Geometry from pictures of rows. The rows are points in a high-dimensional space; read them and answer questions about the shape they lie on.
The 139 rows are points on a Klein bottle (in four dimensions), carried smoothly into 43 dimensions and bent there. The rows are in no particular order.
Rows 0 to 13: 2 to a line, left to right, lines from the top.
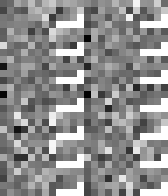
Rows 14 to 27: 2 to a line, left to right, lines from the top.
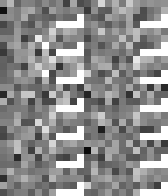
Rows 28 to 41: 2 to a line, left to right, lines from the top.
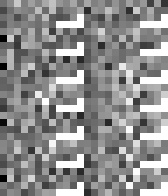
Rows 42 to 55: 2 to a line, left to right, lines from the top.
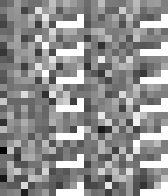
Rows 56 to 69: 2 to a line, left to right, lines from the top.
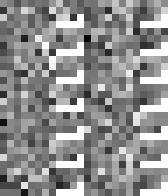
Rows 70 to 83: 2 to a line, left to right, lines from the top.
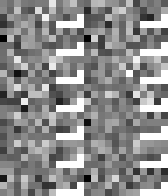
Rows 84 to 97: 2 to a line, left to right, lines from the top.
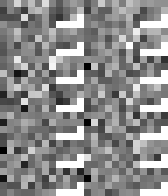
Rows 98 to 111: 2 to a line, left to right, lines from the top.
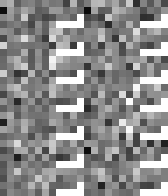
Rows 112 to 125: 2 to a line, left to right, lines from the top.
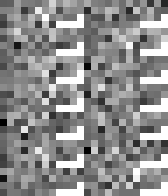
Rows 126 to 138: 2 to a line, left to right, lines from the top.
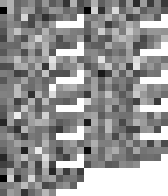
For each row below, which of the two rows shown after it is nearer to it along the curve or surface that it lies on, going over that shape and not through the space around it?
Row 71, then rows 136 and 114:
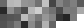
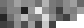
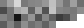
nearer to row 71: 136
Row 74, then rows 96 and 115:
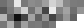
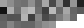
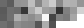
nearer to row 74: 96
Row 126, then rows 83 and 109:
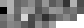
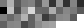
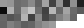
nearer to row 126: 83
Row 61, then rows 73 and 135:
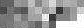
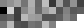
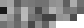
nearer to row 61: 73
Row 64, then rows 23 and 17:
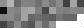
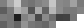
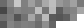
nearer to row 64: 23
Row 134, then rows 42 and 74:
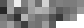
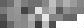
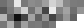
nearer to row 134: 42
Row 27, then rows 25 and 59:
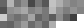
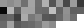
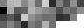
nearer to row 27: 25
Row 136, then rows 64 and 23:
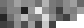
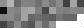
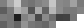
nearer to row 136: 23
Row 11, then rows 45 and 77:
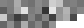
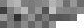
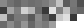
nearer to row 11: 77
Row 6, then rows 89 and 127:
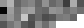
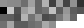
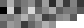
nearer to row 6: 127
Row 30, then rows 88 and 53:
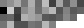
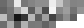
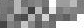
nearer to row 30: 88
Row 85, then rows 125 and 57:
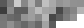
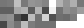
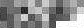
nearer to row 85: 57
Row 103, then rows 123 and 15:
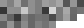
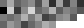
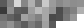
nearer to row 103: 123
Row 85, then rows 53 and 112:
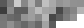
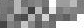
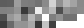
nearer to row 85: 112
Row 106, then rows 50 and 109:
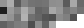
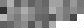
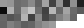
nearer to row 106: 50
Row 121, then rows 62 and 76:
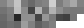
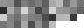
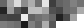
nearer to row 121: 62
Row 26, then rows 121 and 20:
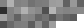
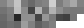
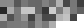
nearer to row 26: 121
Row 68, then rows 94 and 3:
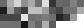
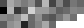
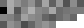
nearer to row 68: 94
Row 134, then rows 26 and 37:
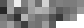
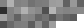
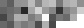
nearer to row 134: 37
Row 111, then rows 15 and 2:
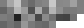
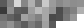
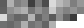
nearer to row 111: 2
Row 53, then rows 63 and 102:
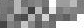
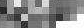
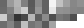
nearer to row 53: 102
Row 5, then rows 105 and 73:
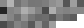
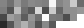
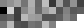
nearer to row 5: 73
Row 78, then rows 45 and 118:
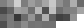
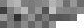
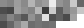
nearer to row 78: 118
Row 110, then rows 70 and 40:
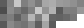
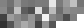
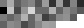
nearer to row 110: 70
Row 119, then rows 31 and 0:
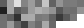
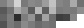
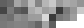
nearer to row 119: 0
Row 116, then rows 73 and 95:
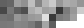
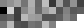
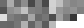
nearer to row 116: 73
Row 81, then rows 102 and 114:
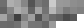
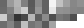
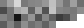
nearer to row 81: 114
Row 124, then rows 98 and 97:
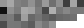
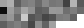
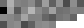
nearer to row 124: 97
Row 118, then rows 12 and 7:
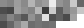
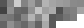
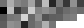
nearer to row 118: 12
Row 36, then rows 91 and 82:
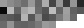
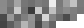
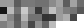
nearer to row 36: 82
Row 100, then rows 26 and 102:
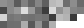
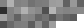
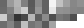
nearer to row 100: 102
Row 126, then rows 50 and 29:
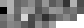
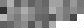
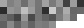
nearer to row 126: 50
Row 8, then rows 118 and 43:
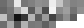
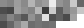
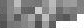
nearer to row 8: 118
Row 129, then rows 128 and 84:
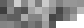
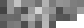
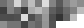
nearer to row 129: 84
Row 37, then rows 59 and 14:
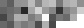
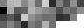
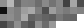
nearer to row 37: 59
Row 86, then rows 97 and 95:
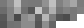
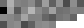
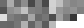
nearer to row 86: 95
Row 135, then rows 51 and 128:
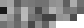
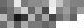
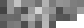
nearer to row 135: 51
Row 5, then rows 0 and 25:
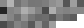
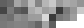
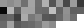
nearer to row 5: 25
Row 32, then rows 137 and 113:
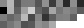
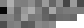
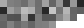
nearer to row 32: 113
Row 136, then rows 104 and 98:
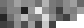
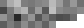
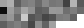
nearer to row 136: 104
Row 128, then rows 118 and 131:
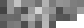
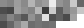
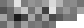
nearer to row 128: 118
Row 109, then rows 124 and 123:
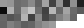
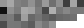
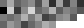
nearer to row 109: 123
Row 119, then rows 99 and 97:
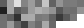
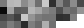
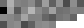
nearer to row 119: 99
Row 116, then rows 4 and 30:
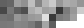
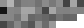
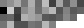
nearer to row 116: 30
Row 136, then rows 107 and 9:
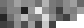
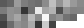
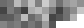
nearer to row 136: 107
